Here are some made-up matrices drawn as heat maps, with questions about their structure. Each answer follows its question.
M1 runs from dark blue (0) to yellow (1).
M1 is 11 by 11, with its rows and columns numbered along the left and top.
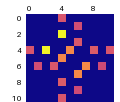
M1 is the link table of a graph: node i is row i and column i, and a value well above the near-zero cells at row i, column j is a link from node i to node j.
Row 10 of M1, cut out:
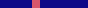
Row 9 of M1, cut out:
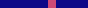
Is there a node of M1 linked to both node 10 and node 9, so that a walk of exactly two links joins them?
no
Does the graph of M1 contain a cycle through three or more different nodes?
no
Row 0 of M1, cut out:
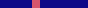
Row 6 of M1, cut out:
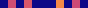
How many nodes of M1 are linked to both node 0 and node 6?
0
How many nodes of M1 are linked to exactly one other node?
9
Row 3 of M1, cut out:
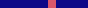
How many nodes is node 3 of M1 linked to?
1
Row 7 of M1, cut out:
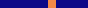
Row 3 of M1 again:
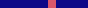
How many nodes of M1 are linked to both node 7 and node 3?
1
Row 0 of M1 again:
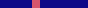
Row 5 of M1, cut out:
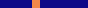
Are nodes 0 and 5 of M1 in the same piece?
yes
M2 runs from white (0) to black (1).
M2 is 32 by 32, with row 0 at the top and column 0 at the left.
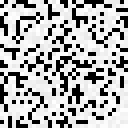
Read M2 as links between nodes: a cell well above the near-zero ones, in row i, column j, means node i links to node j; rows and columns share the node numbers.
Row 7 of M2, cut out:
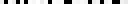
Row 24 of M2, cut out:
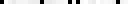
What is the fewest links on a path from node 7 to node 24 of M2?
2
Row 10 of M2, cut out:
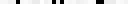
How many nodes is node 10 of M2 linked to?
5
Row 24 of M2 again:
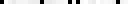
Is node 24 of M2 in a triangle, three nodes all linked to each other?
no
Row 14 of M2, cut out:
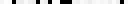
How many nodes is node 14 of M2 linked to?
7
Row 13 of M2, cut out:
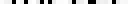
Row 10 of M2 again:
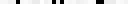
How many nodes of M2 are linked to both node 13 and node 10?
0
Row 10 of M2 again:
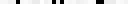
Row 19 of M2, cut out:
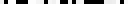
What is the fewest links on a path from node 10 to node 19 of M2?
2
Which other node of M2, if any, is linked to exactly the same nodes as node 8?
node 20
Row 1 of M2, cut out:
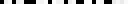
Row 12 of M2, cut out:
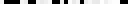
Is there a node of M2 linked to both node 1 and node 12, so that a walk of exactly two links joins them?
yes
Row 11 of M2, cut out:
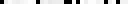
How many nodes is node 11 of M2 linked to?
7
